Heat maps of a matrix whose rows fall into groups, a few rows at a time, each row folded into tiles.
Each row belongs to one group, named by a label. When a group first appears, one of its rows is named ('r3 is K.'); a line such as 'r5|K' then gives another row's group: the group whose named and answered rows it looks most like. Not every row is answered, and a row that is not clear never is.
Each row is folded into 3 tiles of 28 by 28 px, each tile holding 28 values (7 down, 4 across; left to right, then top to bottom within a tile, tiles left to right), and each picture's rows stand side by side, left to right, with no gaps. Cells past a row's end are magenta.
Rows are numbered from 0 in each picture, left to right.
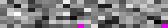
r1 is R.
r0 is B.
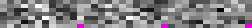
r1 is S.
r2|R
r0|S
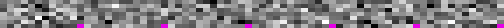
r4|R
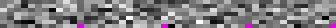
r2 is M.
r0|R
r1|S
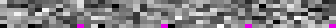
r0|B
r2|M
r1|M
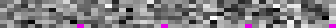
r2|S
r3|S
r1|B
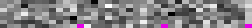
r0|R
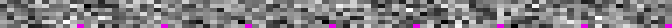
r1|M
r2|R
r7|M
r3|R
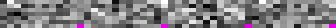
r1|B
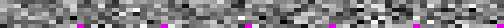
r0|R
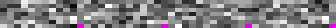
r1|B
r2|M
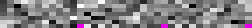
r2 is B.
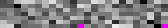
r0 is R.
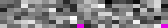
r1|R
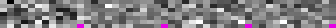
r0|S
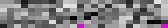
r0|R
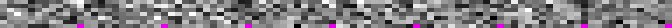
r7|R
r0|B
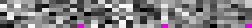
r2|B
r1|S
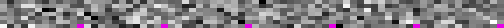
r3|B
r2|R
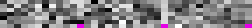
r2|M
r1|S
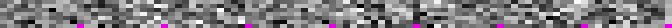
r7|S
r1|M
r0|R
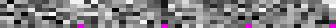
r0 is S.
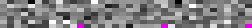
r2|B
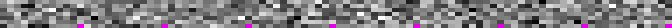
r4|S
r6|R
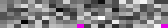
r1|M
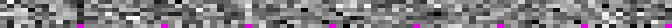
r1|S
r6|R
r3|R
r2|S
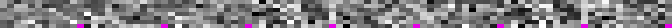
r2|M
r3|S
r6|S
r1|M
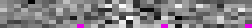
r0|R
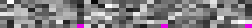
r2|B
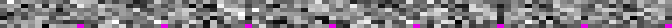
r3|R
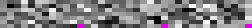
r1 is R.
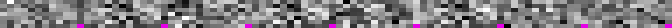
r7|R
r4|S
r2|M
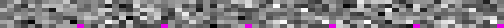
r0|R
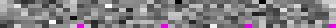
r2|B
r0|R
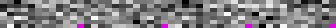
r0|M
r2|M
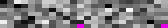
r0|R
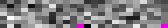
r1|M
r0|M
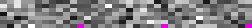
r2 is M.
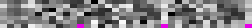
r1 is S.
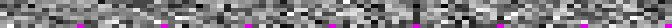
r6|B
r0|M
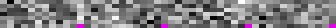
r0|S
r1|M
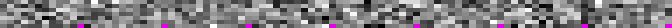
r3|R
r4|B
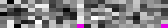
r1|M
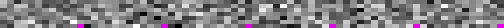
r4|S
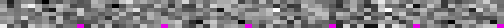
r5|R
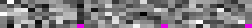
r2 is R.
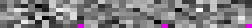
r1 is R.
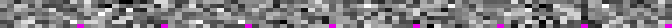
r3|R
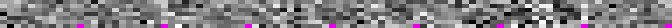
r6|S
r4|S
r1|S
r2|M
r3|B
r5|M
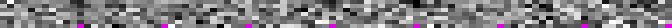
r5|M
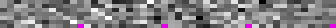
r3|B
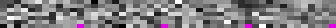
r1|B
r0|M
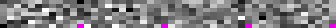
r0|M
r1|B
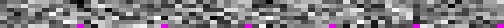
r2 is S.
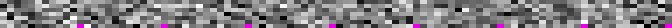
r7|M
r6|S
